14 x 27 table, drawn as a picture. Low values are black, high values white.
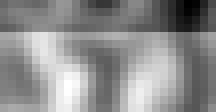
The bottom part is higher, past a seam about 30% of the way down. No lone cell stands out from its neighbours. The top right is the ninth with the lowest average.
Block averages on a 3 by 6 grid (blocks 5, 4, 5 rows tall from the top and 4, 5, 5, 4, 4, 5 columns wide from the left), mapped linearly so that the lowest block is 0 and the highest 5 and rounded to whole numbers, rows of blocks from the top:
2 3 2 2 1 0 / 3 5 2 3 4 2 / 3 5 3 4 5 2
